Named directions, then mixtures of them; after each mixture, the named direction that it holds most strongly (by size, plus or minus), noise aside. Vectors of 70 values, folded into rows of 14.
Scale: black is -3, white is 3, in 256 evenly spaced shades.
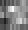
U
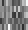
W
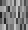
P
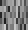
P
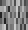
P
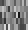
P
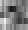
U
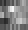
U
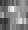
U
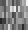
W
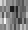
U
